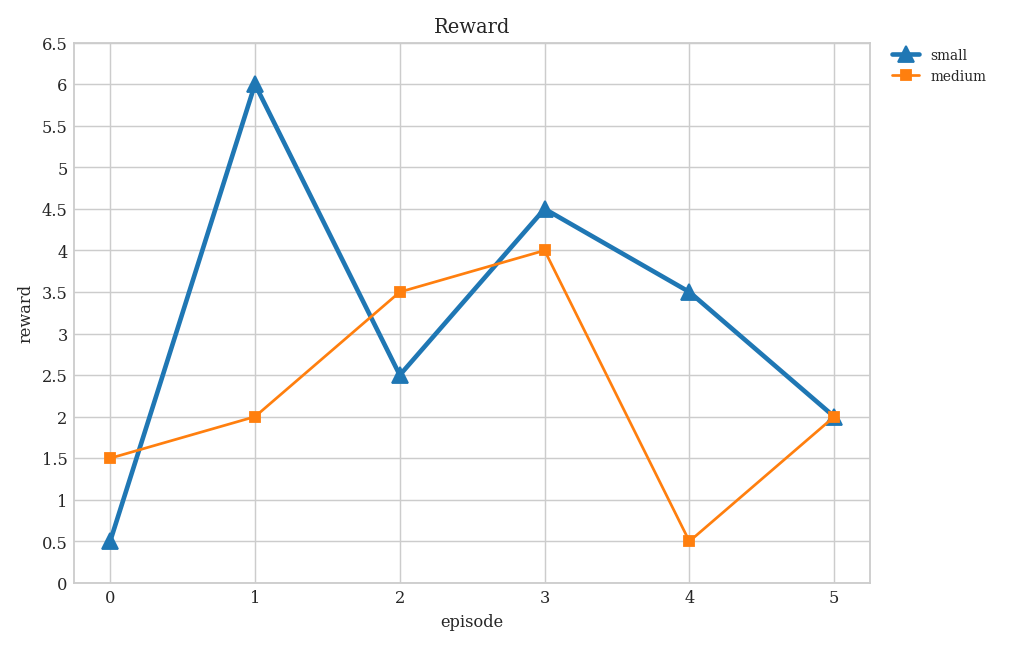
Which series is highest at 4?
small
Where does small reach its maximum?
1
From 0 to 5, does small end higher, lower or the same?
higher
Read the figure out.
Title: Reward
x-axis: episode, ticks 0 1 2 3 4 5
y-axis: reward, ticks 0 0.5 1 1.5 2 2.5 3 3.5 4 4.5 5 5.5 6 6.5
Legend: small, medium
Values:
small: 0.5 6 2.5 4.5 3.5 2
medium: 1.5 2 3.5 4 0.5 2
